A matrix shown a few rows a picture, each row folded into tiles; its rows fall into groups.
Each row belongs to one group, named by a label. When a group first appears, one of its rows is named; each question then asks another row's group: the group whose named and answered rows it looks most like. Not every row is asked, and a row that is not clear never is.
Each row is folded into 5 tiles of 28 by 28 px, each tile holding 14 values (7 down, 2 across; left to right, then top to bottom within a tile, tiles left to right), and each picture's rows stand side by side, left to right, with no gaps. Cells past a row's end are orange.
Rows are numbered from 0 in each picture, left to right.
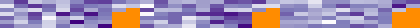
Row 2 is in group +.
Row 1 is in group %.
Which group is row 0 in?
%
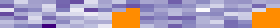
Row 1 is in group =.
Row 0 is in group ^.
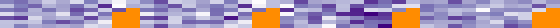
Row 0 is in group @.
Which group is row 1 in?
@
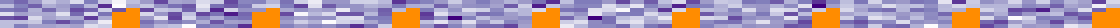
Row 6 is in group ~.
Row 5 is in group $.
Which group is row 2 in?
+
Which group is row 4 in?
=
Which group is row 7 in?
~
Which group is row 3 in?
+
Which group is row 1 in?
%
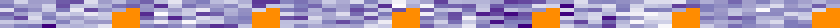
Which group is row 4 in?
^
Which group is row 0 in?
^
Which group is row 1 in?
+
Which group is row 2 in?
@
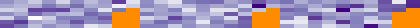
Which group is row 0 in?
~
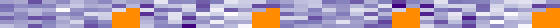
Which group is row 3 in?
^
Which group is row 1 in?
^
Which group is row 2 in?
$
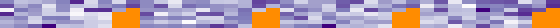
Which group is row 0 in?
^
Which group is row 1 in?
+
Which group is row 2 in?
^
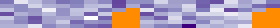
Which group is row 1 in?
^
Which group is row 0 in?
$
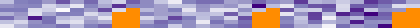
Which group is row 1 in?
$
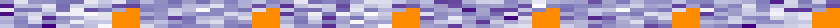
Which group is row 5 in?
^
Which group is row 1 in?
=
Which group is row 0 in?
^
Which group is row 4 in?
=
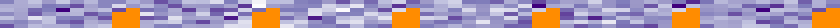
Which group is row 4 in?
+
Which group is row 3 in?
$
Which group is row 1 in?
@
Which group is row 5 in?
~
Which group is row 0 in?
~
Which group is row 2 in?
=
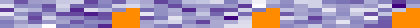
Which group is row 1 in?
@
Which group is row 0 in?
%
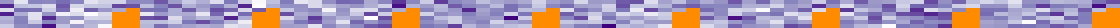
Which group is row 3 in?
@
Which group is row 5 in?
=
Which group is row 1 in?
@
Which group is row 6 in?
%
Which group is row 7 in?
+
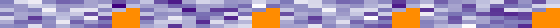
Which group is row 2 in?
$
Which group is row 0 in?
$
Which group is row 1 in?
@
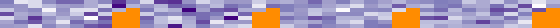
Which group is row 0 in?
$
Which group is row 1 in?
@
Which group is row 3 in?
@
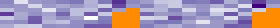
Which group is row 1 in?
$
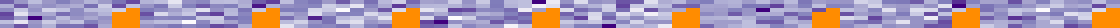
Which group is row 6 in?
$
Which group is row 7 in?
=
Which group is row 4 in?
^
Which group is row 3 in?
~
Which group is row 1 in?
+
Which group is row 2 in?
=
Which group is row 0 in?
+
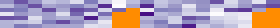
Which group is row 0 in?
@
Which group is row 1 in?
^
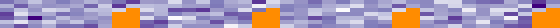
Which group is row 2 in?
=
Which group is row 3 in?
$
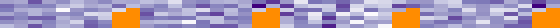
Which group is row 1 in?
+
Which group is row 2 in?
^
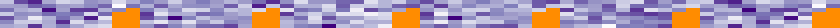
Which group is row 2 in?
^
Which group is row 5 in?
@
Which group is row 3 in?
+
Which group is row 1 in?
+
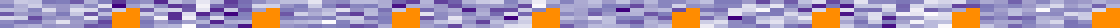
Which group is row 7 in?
=
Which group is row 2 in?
+
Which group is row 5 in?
=
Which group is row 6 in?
^
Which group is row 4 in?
~
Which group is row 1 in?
%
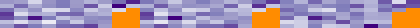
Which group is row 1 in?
+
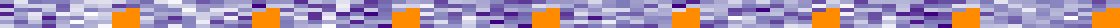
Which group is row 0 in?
^
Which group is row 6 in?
%
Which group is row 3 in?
%
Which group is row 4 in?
+
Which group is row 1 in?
$
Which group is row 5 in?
~
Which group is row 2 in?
%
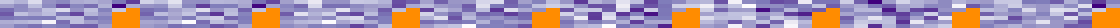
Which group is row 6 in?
@
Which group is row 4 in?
%
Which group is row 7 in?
$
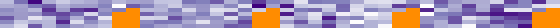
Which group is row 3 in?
%
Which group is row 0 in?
@
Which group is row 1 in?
$
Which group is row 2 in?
^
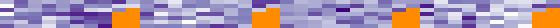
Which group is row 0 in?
%
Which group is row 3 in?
^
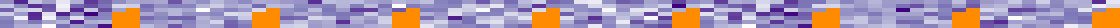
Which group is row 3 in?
=
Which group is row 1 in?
=
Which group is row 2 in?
@
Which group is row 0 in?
%
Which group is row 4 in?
$
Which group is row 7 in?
~
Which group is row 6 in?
~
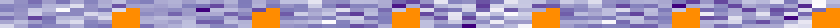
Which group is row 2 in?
+
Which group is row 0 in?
=
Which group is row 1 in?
~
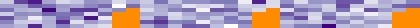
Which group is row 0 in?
@
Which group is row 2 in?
^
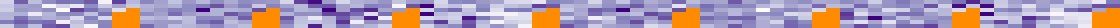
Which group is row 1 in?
~
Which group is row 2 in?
@
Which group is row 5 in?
=
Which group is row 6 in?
+
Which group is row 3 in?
^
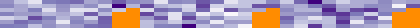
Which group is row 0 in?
$
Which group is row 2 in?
@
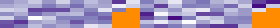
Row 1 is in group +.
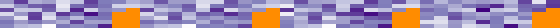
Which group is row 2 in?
%
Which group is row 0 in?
%
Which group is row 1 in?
%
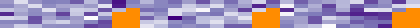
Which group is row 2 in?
%
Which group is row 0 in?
$
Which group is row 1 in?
=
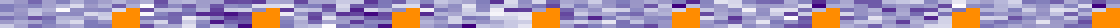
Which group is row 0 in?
=
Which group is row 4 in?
+
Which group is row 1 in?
%
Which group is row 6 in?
@
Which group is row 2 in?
%
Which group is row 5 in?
$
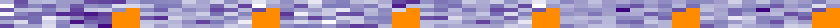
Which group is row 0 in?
%
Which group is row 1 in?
@
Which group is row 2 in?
+
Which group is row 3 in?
@
